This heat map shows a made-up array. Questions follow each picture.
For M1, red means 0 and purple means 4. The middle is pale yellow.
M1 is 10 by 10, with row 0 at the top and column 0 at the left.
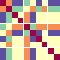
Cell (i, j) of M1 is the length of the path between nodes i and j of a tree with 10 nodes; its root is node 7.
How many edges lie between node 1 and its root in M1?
1
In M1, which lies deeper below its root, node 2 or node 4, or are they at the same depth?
node 2
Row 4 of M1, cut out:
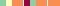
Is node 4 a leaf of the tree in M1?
no
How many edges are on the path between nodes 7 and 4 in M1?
1
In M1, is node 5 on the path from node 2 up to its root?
no
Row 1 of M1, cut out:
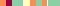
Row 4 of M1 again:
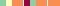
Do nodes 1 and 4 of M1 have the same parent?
yes
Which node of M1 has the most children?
4
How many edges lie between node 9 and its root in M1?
2
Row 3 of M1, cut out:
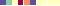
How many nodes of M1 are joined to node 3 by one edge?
1
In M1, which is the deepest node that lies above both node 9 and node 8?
4
